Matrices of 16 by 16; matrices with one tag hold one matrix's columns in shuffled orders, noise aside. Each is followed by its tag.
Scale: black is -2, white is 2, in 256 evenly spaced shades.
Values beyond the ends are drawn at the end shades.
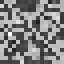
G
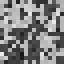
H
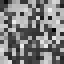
H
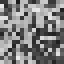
H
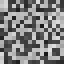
G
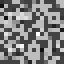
G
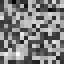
G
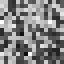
H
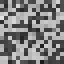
G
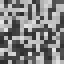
H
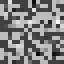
G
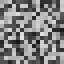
G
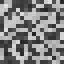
G
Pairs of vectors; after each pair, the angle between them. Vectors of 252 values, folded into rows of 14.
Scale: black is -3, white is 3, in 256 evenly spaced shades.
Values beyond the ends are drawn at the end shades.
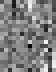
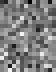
orthogonal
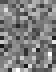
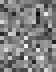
partly opposed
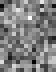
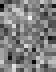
nearly parallel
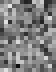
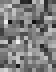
nearly parallel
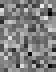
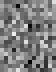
orthogonal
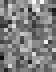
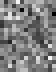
partly aligned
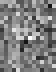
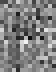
nearly opposite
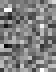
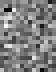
nearly opposite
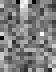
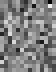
partly opposed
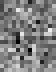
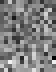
partly aligned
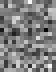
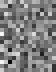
orthogonal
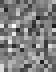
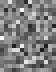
partly aligned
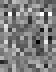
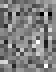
nearly opposite
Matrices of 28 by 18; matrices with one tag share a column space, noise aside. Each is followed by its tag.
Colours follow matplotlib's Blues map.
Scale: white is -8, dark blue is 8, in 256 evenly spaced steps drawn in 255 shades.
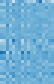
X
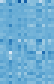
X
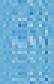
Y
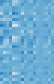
Y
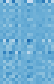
X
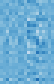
Y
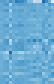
X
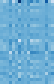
X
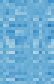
Y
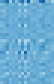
X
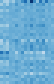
X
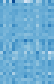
X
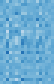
Y
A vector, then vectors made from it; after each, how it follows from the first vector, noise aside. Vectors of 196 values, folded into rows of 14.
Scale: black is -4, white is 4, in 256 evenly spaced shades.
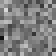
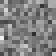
sign-scrambled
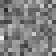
negated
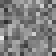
negated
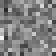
negated
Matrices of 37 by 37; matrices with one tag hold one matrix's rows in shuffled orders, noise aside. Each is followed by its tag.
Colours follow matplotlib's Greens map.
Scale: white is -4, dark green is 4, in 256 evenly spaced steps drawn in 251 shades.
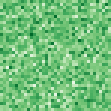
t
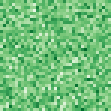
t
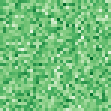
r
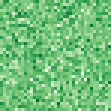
r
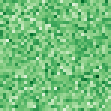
t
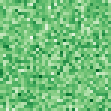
r
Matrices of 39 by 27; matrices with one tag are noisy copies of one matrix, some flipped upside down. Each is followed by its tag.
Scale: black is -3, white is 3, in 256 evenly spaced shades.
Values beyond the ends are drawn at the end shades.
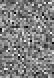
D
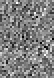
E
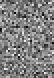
D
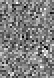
E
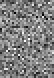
D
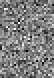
D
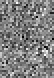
E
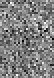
E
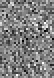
E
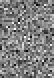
D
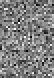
D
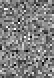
D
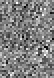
E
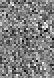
E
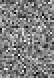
D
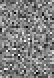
D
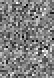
E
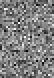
D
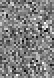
E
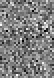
E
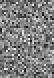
D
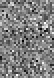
E
